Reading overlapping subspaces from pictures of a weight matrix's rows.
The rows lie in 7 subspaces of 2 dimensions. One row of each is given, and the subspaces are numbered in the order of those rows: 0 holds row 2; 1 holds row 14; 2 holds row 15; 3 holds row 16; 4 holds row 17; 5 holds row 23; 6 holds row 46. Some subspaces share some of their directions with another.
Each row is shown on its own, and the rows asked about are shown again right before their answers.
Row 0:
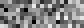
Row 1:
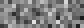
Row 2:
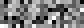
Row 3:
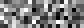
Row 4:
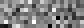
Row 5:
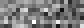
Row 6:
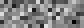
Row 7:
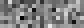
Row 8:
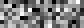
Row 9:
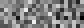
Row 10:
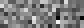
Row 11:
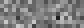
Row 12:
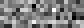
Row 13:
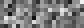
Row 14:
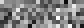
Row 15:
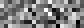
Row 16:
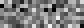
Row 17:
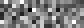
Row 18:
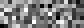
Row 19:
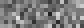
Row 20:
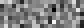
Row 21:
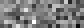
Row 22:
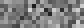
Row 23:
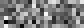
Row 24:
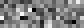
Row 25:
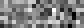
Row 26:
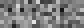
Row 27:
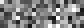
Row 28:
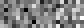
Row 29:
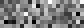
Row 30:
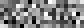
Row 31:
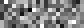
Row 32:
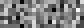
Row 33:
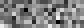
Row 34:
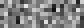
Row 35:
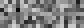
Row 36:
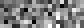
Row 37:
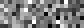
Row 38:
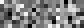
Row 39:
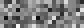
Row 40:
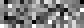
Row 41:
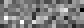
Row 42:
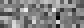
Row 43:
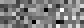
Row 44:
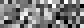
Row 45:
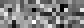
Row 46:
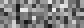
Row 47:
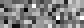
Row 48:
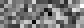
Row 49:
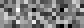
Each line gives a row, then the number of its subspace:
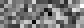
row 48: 2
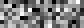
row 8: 4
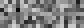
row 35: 6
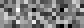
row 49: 6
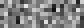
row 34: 3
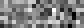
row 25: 2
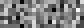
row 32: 3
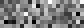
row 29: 5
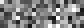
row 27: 1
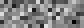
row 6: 4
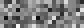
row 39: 0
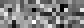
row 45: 6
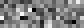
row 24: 4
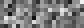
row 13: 0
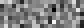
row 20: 3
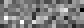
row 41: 0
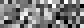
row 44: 5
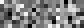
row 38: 1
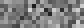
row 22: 2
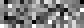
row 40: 0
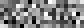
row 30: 5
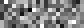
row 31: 4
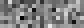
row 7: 4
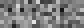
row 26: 6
